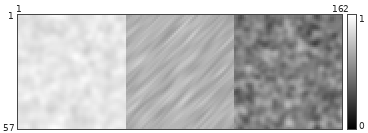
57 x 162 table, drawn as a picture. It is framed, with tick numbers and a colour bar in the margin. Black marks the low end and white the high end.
The table splits into one row of 3 panels. Panel 1,1: very high, blotchy, faint in contrast. Panel 1,2: high, slanting up to the right, faint in contrast. Panel 1,3: middling, blotchy.
